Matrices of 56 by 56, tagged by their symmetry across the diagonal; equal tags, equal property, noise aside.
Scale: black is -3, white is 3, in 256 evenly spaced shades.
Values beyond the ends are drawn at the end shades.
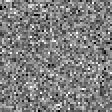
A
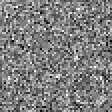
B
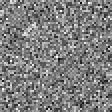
B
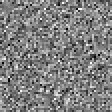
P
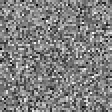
A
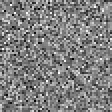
P
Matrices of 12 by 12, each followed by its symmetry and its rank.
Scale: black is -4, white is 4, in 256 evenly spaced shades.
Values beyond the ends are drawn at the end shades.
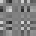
symmetric, rank one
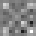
symmetric, rank two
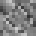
antisymmetric, full rank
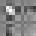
symmetric, rank two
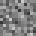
antisymmetric, full rank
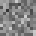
neither, full rank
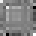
symmetric, rank two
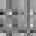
neither, rank two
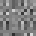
neither, rank two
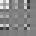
symmetric, rank one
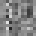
neither, rank two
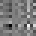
neither, rank two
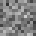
neither, full rank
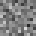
antisymmetric, full rank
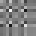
symmetric, rank one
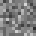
neither, full rank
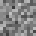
neither, full rank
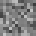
antisymmetric, full rank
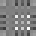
symmetric, rank one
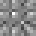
symmetric, rank two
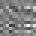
neither, rank two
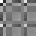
symmetric, rank one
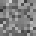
antisymmetric, full rank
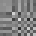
symmetric, rank two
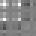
symmetric, rank one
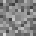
neither, full rank
